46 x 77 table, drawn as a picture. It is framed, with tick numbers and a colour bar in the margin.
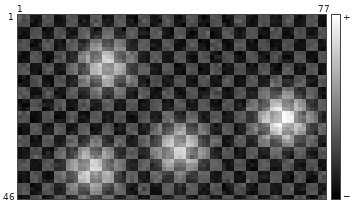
Odd rows or columns: none. Bumps: four. Average level on the scale: 30%. Mirror symmetry: none.
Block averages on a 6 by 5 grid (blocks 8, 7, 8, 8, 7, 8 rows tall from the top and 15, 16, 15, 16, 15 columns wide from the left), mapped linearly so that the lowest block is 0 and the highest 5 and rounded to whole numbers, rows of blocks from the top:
01000 / 04000 / 02002 / 00215 / 13411 / 13100
